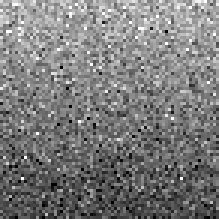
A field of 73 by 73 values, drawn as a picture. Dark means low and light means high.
The field climbs toward the top. No single row or column stands out from its neighbours. There are no regular stripes. On average the colour sits 50% of the way up the scale.
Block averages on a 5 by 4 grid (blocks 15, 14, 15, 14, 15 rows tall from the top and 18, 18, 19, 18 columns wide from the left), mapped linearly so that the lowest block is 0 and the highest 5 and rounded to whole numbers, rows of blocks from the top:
5555 | 4444 | 2223 | 1111 | 0000
